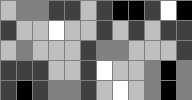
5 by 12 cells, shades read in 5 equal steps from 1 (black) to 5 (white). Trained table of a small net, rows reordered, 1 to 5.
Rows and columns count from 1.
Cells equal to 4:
21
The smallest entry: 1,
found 6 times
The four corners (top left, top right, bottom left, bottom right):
4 1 2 3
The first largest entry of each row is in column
11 4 1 7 8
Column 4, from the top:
2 5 4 4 3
